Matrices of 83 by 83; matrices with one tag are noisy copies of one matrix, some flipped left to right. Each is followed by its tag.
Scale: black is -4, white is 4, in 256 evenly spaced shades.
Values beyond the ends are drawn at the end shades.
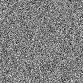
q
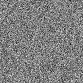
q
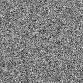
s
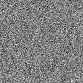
q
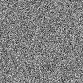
q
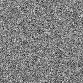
s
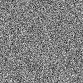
q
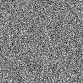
q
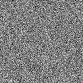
q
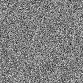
q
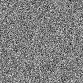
q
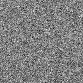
s
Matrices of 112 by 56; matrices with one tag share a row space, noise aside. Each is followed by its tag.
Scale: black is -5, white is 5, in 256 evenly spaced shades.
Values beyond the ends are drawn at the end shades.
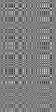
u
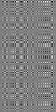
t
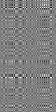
u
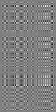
t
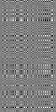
t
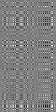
t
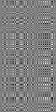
t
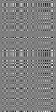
t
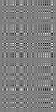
t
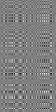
u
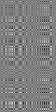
u
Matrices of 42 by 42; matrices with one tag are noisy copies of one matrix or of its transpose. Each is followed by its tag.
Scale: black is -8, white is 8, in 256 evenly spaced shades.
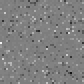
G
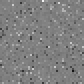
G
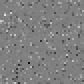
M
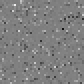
M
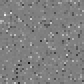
M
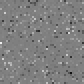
G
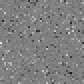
G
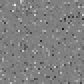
M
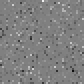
G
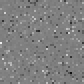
G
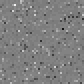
M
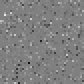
M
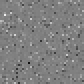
M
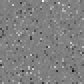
G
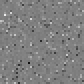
M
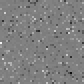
G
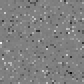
G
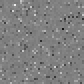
M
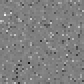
M
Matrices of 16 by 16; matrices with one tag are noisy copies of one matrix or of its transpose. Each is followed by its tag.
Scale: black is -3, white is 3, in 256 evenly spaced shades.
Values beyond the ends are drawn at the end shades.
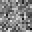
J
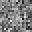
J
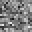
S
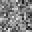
J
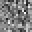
S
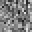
S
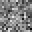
J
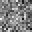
J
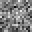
J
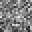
J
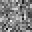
J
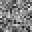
J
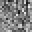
S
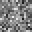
J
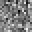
S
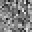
S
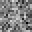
J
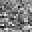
S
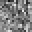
S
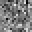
S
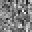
S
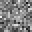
J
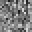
S
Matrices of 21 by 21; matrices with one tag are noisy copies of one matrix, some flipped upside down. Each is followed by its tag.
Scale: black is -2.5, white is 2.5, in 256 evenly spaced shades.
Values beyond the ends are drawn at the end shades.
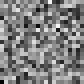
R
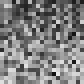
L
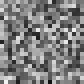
R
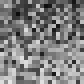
L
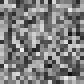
R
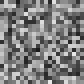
R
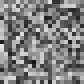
R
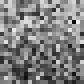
L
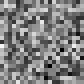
R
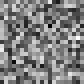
R
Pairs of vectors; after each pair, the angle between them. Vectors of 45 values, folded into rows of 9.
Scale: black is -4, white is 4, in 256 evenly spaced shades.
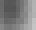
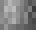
nearly opposite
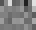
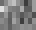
partly aligned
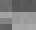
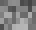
partly aligned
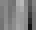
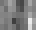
nearly opposite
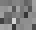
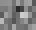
partly opposed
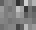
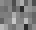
partly opposed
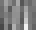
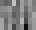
nearly opposite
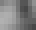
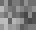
partly aligned
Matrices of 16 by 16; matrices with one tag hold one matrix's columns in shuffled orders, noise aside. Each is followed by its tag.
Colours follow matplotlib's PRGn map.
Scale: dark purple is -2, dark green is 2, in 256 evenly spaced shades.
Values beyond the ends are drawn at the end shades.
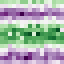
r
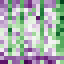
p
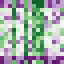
p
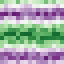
r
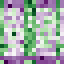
p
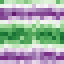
r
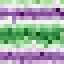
r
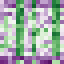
p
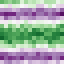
r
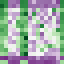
p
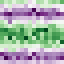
r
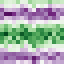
r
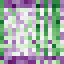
p
